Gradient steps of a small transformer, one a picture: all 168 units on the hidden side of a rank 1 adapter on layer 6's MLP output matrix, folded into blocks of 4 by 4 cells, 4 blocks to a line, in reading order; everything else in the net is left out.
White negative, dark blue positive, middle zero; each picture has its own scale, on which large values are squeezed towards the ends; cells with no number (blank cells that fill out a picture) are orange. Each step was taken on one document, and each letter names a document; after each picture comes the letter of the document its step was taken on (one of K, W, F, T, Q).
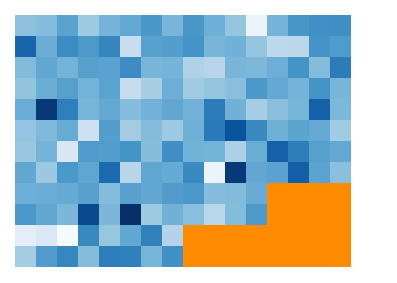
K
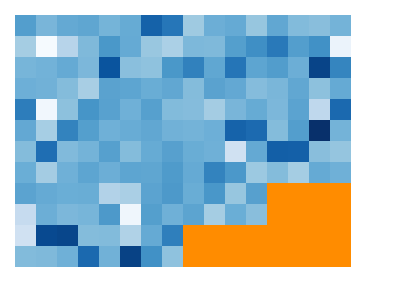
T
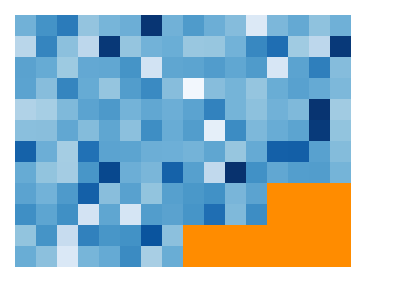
K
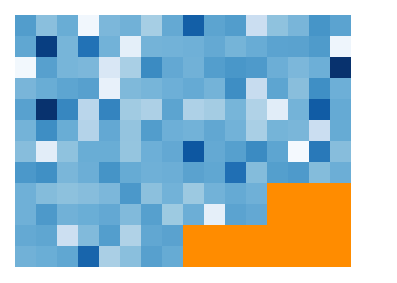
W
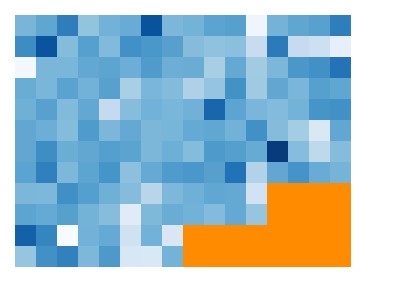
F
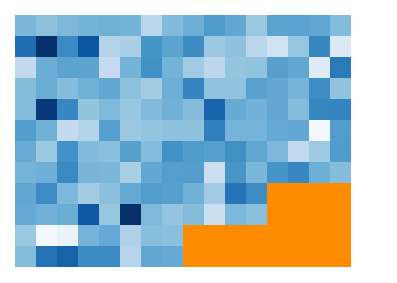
F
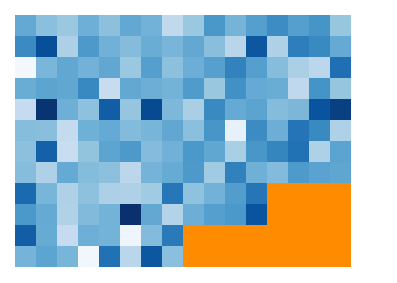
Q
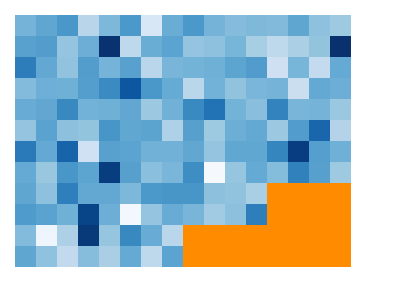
K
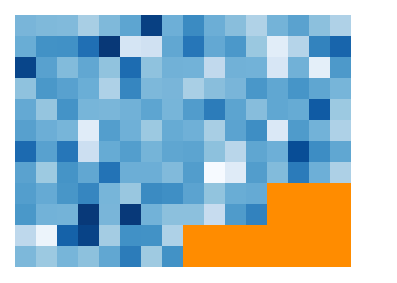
K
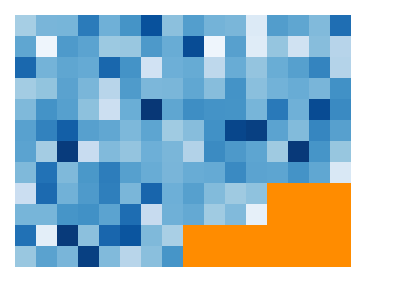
T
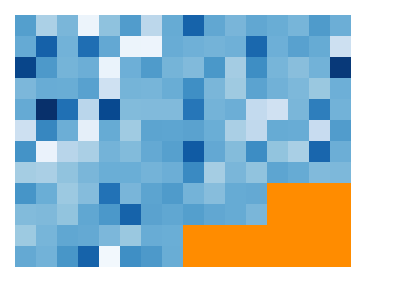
W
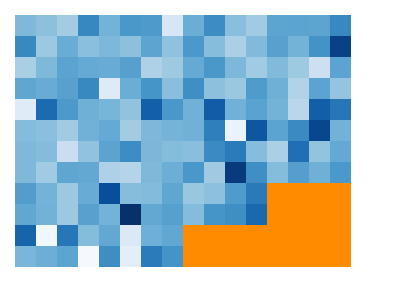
Q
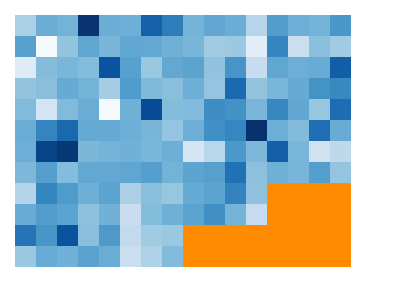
Q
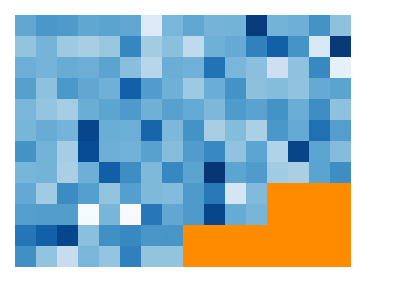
K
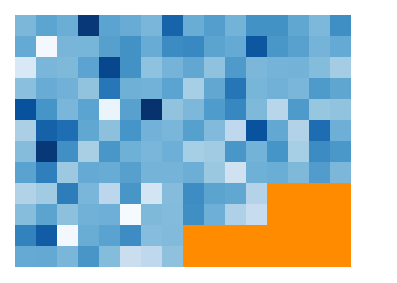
Q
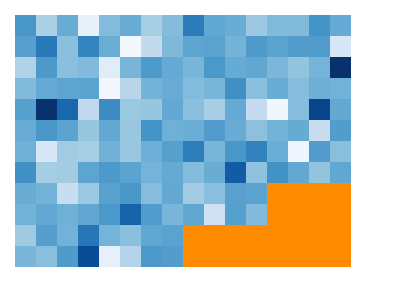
W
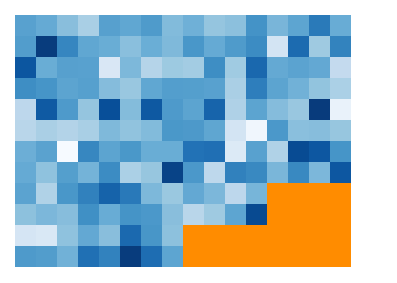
T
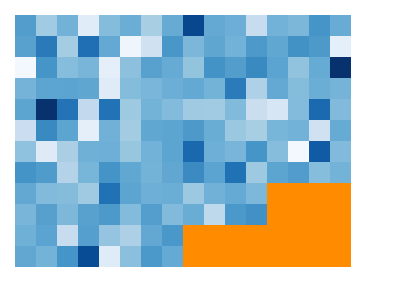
W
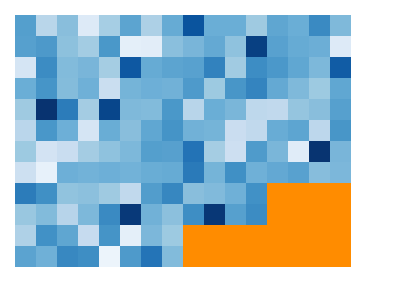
W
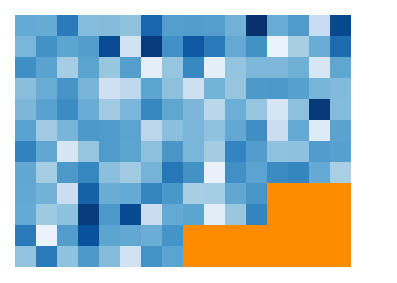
K
